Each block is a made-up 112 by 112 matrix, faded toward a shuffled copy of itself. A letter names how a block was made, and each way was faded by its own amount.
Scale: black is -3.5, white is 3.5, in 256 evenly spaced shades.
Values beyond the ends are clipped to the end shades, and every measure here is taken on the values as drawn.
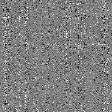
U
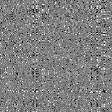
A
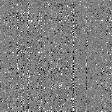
U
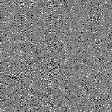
A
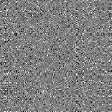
A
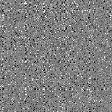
A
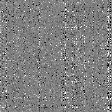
U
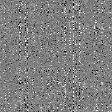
U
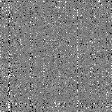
U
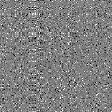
A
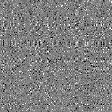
A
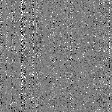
U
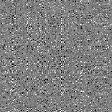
A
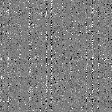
U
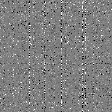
U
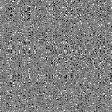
A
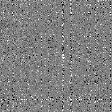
U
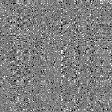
A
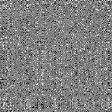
A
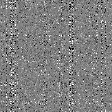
U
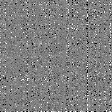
U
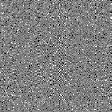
A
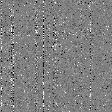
U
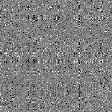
A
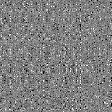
A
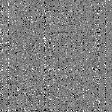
U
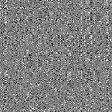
A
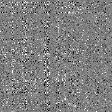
U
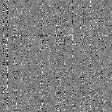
U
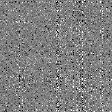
U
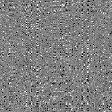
A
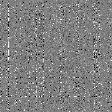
U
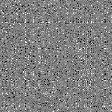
A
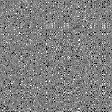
A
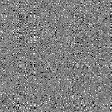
A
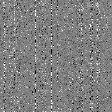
U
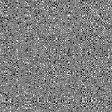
A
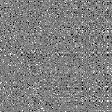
A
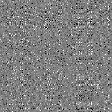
A
